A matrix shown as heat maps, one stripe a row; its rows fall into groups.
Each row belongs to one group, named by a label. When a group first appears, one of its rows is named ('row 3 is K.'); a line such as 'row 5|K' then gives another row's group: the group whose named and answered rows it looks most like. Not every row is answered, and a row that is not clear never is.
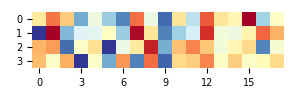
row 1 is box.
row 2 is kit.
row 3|kit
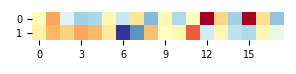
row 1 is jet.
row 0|box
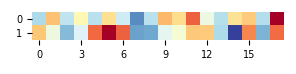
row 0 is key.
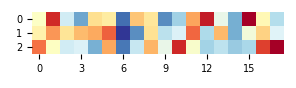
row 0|box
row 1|jet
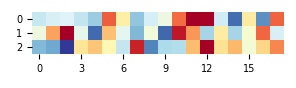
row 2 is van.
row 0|key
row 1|jet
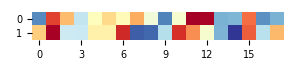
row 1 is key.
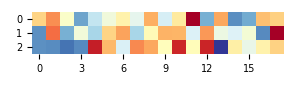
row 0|jet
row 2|van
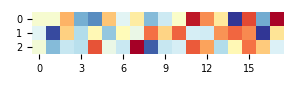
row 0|key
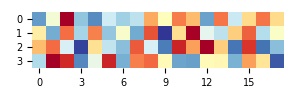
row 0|jet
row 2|box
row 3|box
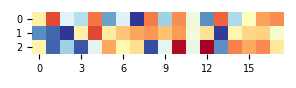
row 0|jet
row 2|van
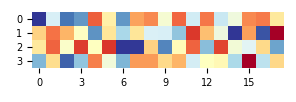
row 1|key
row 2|jet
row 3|box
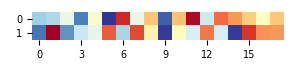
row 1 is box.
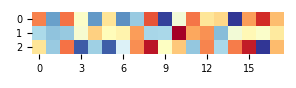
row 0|jet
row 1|van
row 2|kit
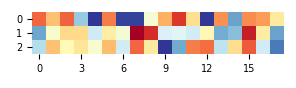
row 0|jet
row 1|box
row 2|box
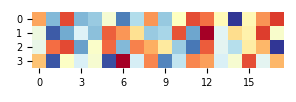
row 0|jet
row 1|van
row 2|box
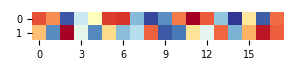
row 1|jet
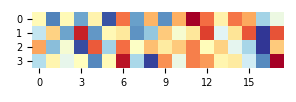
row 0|kit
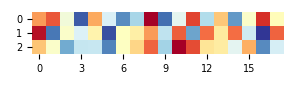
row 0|jet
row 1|kit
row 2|kit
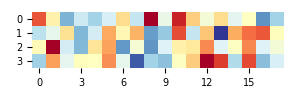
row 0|kit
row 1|van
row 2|box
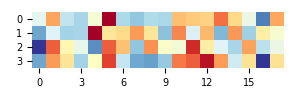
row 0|key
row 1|van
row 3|key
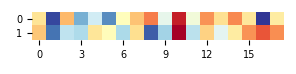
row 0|kit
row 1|van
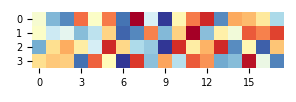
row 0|van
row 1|jet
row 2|key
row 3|box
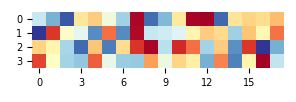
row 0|van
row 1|box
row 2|kit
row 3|jet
